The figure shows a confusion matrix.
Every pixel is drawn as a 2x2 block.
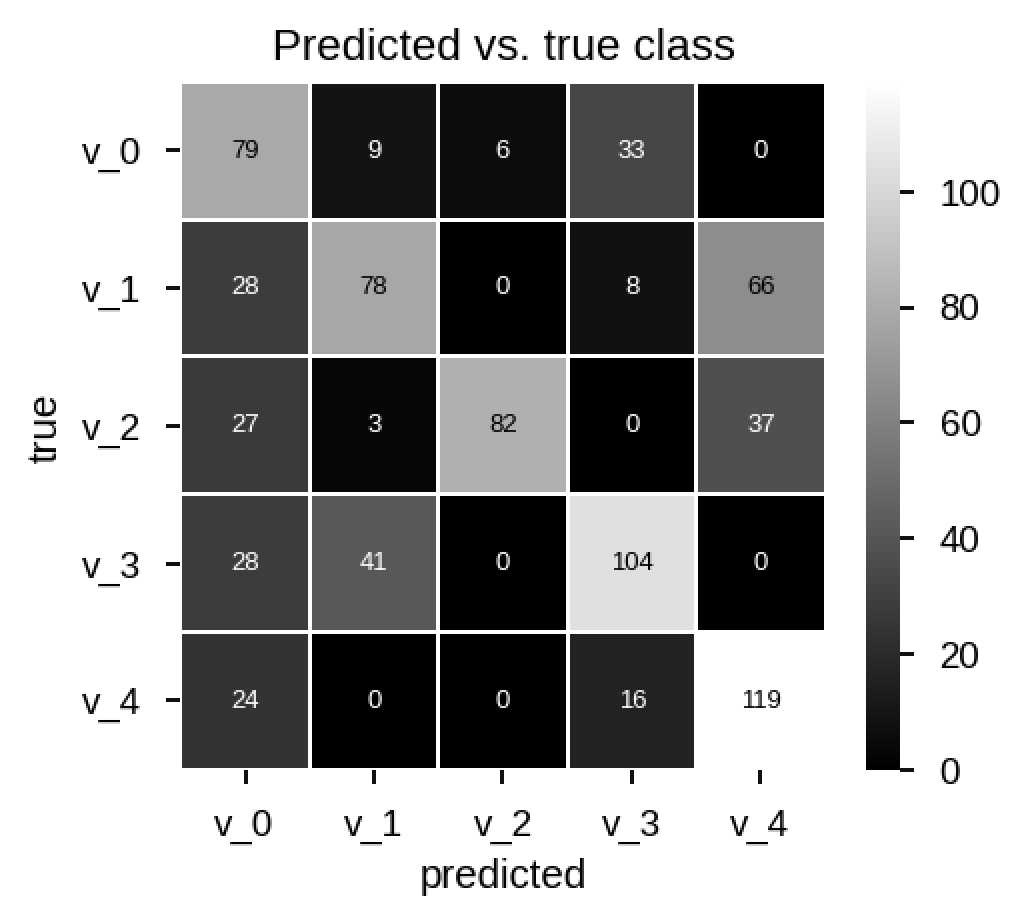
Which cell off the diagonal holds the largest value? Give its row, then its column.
v_1, v_4
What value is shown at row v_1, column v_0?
28
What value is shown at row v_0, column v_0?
79
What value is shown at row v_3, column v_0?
28
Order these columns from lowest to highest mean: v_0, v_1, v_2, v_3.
v_2, v_1, v_3, v_0
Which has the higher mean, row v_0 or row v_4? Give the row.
v_4
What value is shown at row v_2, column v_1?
3
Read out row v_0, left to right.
79 9 6 33 0
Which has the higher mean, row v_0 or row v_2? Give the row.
v_2
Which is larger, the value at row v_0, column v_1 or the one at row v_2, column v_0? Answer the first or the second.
the second
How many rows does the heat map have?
5
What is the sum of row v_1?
180
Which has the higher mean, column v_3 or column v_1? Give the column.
v_3
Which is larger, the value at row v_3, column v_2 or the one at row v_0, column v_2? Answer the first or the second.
the second
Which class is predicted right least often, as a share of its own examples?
v_1
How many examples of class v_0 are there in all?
127
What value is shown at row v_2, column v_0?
27
